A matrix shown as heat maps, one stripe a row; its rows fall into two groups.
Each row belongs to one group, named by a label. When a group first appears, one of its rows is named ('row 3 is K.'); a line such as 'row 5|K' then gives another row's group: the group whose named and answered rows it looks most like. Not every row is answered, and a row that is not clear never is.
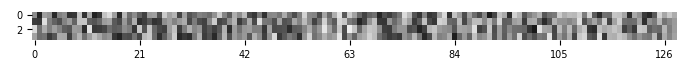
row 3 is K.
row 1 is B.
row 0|B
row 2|K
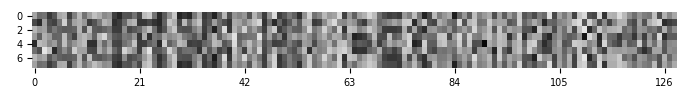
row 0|K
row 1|B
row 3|B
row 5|B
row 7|K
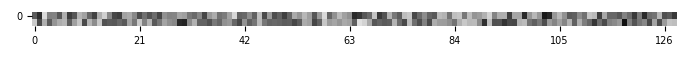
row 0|B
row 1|K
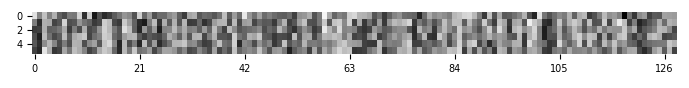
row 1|B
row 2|B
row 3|B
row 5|B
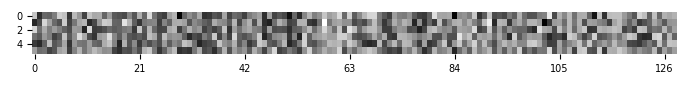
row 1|B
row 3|B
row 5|K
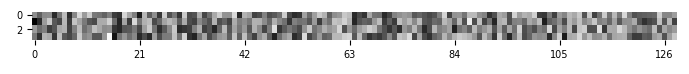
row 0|B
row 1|B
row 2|K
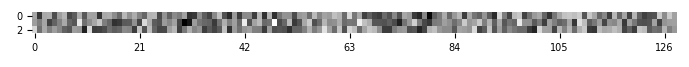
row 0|B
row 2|K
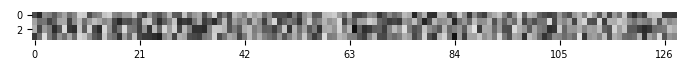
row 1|K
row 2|B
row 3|B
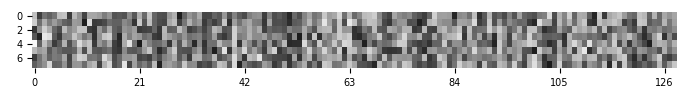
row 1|K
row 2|B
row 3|B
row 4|B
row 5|K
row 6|B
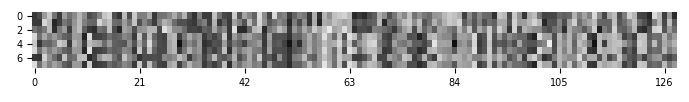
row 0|B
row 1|B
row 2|B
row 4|K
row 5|K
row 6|B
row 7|K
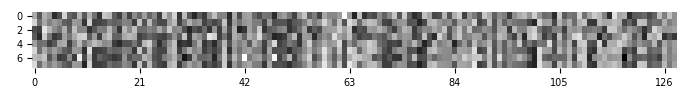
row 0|B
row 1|K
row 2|B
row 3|B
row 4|K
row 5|K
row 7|K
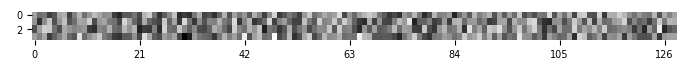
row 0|K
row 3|K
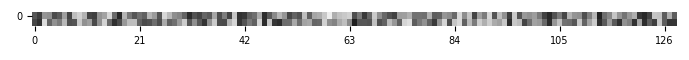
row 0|B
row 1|B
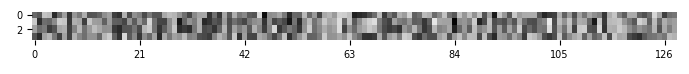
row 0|B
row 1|K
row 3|B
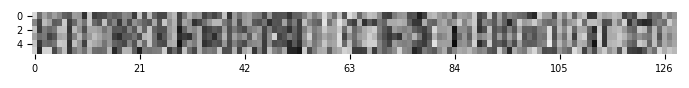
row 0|K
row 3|K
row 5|B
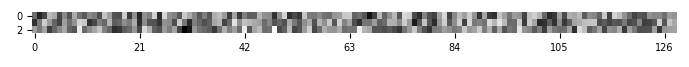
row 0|B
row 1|B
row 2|K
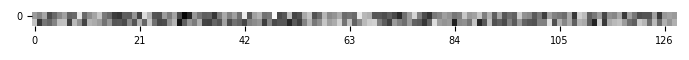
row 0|K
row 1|K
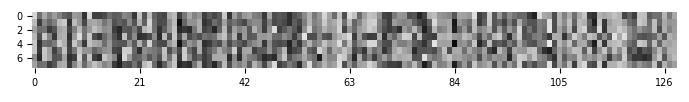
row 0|K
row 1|K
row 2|K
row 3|B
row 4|K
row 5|B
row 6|B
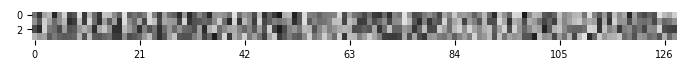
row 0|B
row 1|B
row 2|B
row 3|K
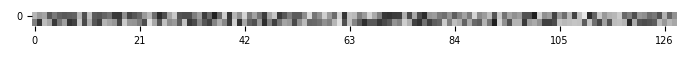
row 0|K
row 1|B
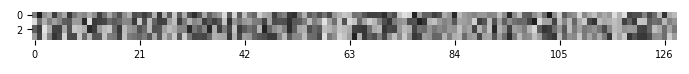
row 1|K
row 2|B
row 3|B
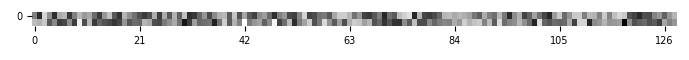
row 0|B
